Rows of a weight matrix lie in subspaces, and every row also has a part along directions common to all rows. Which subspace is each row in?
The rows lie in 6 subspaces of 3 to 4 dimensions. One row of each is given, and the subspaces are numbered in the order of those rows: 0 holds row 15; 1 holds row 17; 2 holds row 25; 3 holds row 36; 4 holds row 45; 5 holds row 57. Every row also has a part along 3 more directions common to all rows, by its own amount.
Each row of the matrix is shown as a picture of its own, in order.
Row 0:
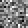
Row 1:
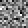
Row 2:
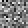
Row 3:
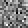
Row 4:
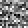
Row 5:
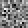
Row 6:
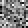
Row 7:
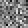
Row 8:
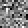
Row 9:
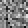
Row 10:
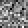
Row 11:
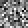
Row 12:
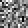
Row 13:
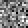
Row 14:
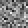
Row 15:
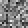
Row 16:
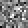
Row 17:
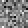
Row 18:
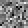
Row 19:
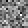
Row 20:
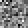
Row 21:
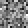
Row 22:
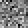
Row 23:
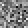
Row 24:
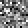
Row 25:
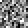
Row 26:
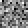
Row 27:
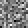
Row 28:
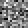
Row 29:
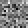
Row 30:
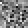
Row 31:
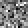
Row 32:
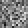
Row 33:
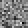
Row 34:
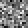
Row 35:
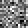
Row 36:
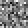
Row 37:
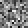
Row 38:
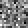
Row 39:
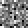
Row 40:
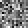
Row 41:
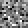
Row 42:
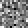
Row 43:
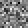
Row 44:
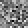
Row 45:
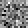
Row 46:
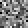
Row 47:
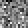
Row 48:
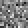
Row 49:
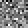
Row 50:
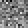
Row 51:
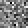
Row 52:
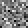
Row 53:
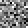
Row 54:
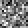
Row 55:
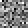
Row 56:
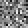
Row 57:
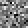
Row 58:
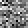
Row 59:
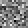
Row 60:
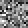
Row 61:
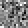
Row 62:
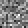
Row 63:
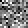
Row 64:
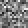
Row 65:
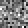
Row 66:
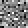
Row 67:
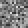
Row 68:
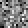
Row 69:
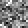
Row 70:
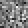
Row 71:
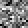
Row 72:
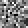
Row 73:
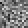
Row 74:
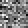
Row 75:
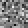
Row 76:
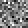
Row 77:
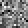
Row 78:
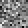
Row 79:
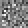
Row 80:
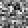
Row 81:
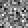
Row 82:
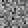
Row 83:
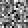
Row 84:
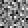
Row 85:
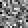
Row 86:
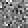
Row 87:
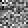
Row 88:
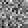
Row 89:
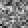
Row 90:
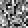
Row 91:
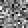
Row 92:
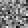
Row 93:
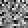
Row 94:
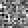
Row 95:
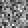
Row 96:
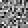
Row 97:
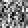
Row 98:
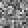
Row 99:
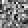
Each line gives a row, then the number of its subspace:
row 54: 4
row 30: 3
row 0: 2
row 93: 1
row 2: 5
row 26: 5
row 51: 5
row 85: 1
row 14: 0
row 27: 0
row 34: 4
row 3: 2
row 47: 2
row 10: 0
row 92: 2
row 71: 4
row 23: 3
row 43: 1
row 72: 5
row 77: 1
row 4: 0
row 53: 5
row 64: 1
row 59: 0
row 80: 4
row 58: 5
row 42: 1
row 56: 2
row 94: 5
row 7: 2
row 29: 4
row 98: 4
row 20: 2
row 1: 0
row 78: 0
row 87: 5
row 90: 4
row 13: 2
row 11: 1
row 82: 5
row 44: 3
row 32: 3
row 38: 5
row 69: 4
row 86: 2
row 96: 5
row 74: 5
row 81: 1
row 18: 3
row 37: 3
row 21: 0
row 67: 5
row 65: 0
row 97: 2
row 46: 1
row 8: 0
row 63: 5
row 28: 1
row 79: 4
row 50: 2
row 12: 2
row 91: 0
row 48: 3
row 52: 0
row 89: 4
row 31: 3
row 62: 0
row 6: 0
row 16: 3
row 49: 2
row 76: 1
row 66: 3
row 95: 3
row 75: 1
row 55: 5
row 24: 1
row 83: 3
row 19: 0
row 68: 3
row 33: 4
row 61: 3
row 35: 2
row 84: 1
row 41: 1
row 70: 3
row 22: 2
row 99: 5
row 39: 1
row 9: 0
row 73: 3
